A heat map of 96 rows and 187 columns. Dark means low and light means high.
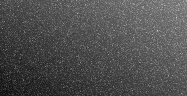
Stripes: none. Average level on the scale: 30%. Mirror symmetry: none. Ninth with the highest average: top right. Grain: fine. Odd rows or columns: none. Slope: up to the top right.
